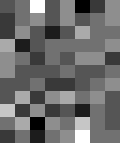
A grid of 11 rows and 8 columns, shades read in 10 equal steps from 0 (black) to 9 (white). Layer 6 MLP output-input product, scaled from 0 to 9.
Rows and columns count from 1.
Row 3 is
2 5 3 1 3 6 4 4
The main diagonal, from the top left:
3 4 3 4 3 3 4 3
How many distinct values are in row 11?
5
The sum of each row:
31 31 28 31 30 28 26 34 27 33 33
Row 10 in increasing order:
0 3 4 4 4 5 6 7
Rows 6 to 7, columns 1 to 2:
5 3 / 3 3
